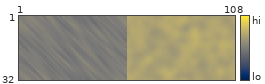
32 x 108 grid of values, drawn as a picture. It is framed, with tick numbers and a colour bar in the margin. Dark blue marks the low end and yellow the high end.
The table splits into one row of 2 panels. Panel 1,1: middling, slanting down to the right, faint in contrast. Panel 1,2: high, blotchy, faint in contrast.
